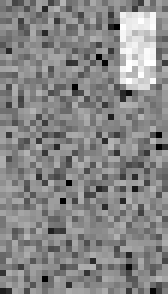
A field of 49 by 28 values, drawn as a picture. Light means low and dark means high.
Average level on the scale: 50%. Stripes: none. Ninth with the lowest average: top right. Odd patch: lower, in the top right.
